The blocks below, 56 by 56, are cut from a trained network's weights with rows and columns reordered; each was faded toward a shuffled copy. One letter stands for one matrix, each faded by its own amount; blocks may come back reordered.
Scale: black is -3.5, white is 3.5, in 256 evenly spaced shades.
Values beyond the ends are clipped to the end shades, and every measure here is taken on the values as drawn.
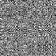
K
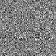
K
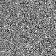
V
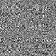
K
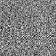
K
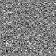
K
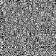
K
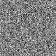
V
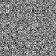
K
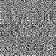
K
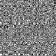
K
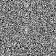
V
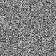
V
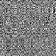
K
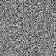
K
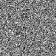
V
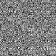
K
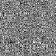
K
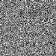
K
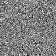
V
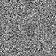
V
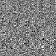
K
